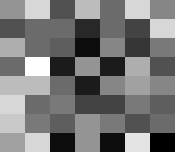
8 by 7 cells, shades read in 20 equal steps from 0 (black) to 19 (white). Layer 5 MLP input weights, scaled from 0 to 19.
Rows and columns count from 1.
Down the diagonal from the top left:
11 8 7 11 10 9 8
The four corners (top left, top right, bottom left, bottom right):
11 10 12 0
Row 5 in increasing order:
2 8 10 10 12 14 14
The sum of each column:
95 98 48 58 53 82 66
